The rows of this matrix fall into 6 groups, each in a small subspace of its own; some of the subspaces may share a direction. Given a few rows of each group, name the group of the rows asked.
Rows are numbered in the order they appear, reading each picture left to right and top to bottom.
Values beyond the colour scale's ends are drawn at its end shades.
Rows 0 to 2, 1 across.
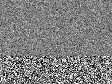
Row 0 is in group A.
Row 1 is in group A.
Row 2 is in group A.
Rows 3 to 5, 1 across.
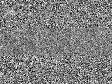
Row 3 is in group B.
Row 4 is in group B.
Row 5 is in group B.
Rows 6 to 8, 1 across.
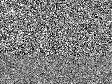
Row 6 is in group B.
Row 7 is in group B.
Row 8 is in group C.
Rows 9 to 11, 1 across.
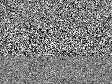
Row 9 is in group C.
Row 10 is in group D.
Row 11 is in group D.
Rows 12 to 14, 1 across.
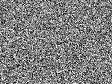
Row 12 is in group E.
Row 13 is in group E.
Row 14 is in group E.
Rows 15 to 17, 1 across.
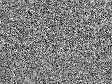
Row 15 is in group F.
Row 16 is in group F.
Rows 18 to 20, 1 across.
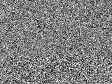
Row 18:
C
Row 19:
A
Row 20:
D
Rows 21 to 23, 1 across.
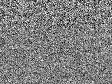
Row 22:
F
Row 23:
D
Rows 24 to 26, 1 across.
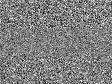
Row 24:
C
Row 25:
B
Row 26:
A
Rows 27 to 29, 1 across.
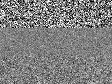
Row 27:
F
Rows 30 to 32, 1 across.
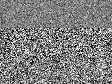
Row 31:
A
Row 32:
B
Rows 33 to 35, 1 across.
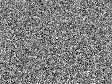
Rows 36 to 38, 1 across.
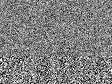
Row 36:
D
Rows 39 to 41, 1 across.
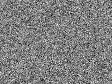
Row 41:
B
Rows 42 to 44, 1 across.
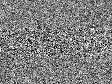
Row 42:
C
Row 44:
E
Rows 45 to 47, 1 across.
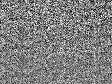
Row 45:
F
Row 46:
F
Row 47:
F
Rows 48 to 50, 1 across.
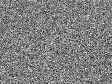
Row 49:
D
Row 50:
F
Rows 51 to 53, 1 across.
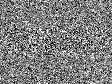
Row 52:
D
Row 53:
C
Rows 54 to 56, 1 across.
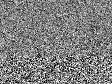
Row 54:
E
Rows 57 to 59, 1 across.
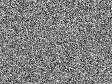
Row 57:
F
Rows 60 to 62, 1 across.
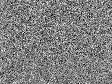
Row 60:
D
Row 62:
B
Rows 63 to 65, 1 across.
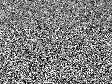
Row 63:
C
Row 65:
D
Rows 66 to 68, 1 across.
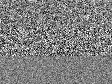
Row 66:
F
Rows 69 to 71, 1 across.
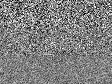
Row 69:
B
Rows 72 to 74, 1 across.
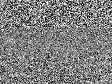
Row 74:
F
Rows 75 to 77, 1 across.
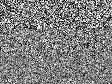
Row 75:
C
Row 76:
F
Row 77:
D
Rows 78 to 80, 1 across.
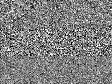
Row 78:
B
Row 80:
C
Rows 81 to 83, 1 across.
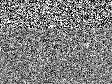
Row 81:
C
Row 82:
F
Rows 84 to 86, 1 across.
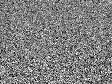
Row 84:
A
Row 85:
A
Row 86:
F
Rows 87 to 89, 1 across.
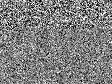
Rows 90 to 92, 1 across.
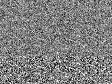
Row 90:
F
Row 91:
D
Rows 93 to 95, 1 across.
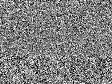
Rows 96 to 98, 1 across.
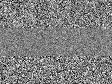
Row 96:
B
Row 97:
A
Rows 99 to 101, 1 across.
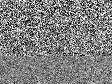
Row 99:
D
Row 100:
B
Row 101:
C
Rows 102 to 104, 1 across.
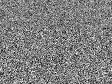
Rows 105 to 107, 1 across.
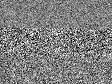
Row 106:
B
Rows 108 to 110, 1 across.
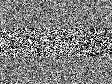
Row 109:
C
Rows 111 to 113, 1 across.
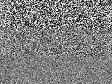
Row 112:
E
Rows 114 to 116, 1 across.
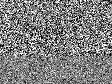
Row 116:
D
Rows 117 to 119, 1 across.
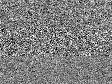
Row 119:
B
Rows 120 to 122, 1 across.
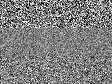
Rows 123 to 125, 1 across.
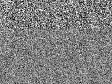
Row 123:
E
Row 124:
E
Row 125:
E
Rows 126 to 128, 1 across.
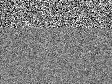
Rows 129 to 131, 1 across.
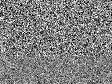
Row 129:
B
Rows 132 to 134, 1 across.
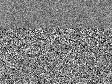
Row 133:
D
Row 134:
C
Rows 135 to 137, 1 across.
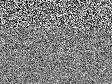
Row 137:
D
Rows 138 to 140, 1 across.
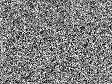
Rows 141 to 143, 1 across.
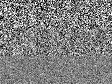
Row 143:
C
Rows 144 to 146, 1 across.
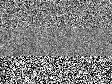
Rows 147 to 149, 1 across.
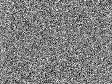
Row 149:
D
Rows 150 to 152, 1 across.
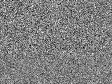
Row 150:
B
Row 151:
D
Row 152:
C
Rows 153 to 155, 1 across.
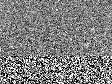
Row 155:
A
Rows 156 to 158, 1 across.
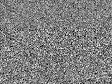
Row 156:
C
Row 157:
C
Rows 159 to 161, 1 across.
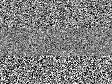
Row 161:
A
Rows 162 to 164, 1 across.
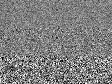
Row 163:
E
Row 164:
B
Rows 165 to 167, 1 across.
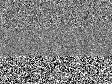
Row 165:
E
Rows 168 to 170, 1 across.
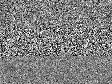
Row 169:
E
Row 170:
B
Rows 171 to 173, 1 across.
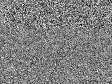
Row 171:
A
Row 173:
B
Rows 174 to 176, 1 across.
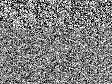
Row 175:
D
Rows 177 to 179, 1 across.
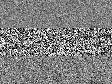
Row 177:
E
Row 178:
F
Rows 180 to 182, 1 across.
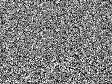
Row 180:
A
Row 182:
D
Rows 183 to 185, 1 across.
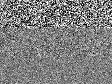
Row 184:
C
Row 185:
E
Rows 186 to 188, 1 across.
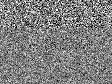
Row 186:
E
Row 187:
D
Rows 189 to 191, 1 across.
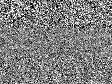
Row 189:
B
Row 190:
F
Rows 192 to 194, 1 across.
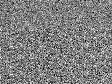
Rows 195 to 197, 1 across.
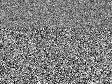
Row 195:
F
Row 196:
B
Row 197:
C
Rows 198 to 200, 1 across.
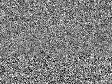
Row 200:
F
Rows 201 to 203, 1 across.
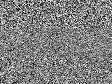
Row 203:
B
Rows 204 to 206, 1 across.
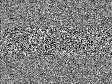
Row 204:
C
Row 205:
D
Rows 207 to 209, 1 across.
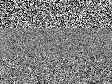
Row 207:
E
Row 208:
A
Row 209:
C
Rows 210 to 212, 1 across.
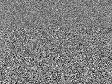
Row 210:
E
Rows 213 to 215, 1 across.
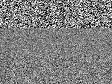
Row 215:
E
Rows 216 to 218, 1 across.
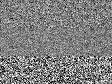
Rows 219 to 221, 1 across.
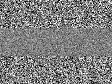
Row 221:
E
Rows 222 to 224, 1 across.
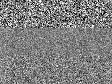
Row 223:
E
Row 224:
E
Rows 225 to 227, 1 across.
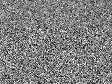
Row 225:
C
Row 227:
C
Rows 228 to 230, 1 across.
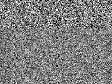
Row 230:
E
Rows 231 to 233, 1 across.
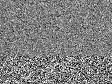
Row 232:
A
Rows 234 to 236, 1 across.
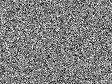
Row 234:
A
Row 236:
F
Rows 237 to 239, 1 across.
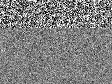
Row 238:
A
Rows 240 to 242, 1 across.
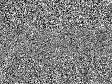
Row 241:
B
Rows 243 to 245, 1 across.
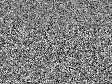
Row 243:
B
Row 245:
D
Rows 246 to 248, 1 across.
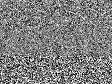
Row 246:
D
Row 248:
A
